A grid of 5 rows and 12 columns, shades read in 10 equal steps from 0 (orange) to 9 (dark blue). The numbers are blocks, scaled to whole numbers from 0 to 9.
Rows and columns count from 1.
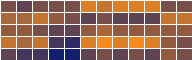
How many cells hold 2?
6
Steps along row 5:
up same up same down down up down up down up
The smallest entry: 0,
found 2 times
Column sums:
20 23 21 31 33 18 15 18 16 18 19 21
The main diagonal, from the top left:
5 3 5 7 9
